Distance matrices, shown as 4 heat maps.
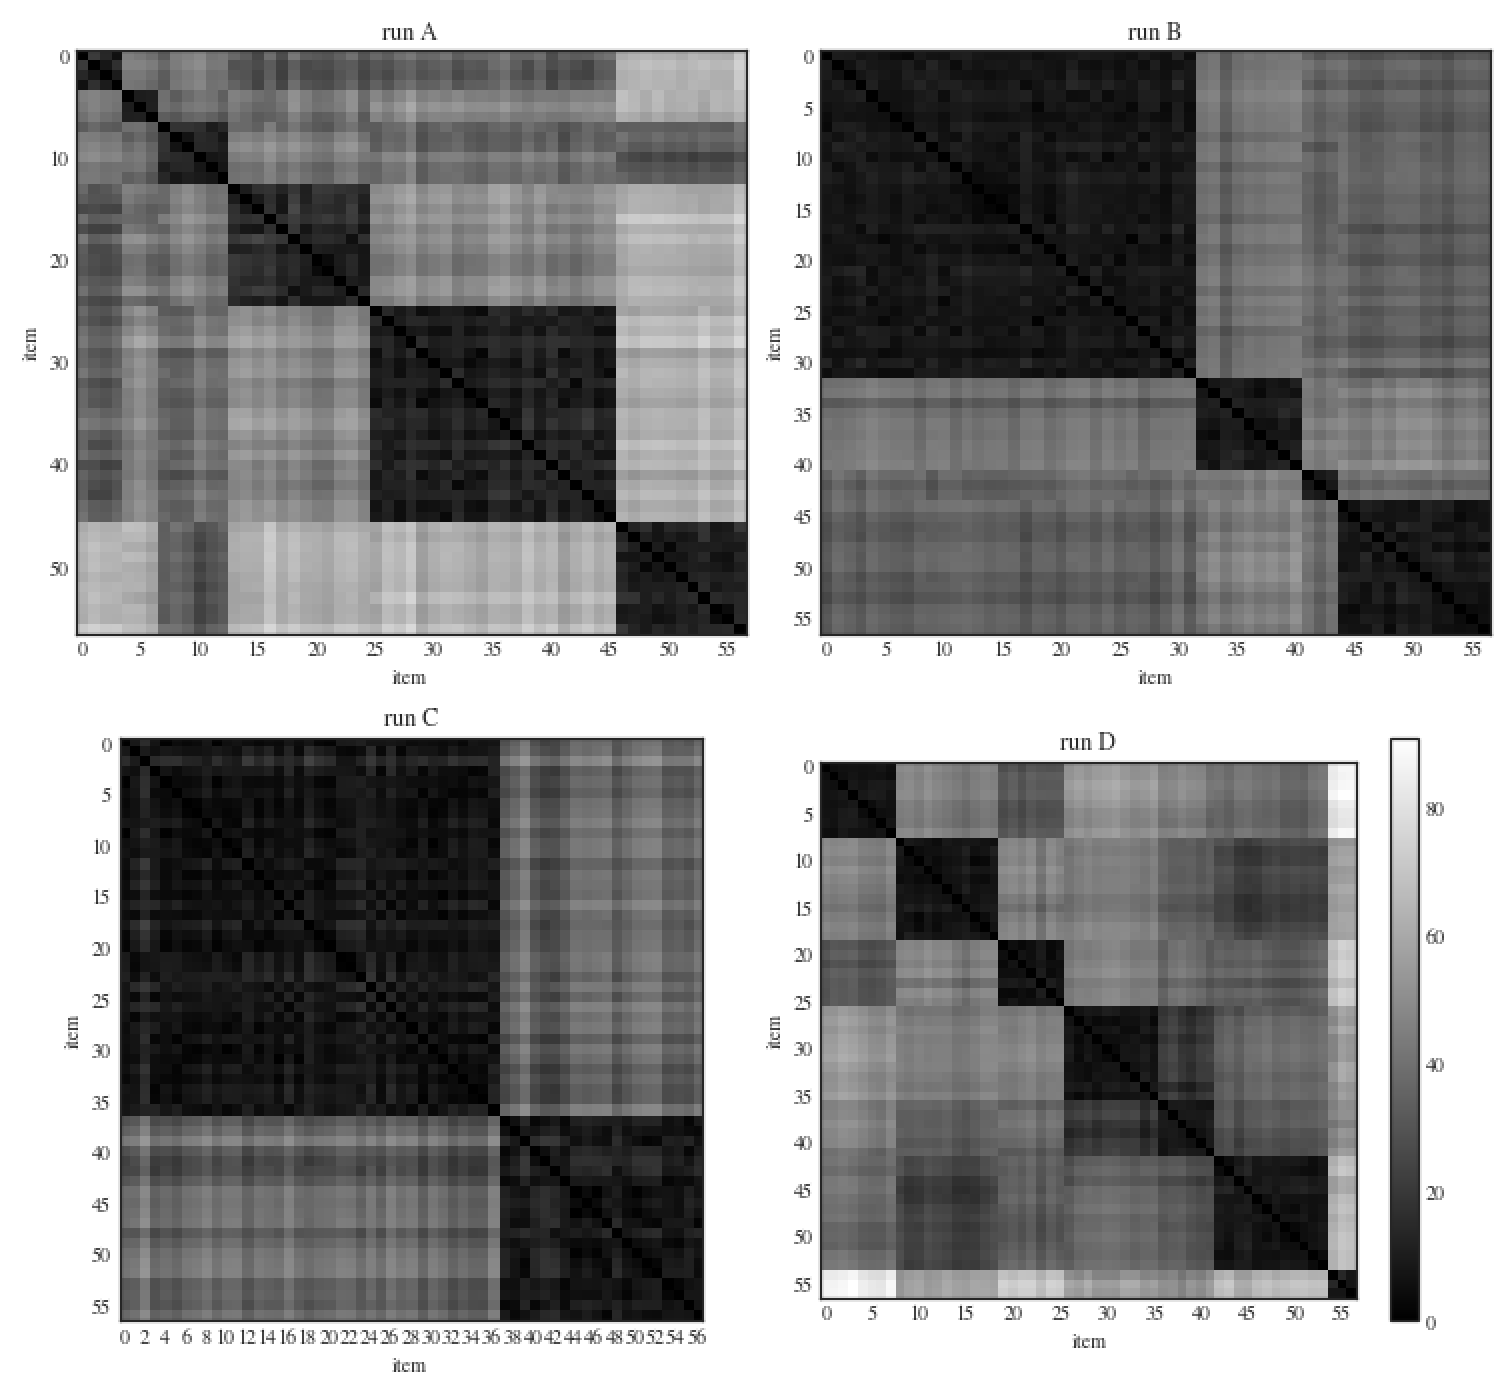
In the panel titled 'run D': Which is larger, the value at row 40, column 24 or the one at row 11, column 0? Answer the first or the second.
the second
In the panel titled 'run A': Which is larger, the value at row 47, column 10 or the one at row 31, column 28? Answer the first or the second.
the first
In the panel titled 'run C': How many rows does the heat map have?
57
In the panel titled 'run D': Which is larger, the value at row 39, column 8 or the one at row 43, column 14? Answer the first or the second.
the first
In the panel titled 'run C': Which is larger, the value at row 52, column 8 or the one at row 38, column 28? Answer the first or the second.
the first
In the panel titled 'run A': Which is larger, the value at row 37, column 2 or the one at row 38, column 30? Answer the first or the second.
the first
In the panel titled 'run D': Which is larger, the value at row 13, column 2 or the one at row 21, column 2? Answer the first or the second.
the first
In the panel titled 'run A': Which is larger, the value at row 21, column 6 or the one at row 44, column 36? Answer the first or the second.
the first
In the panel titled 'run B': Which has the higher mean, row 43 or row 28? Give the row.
43
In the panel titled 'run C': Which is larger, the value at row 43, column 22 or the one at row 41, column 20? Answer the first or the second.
the first
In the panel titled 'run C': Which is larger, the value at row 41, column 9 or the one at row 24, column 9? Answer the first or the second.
the first
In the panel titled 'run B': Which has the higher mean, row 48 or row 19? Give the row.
48
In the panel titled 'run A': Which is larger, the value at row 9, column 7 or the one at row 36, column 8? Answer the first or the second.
the second
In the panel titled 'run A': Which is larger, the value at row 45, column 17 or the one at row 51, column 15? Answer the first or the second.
the second
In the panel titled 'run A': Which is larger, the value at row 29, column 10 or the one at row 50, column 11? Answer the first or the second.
the first
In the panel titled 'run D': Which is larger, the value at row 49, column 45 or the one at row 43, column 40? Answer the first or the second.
the second
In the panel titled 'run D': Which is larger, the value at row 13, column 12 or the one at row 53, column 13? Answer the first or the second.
the second
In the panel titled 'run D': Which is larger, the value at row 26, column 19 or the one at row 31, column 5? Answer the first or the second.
the second
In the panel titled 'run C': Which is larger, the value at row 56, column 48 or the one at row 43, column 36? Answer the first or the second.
the second
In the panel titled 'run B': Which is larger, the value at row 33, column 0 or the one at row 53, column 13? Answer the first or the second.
the first
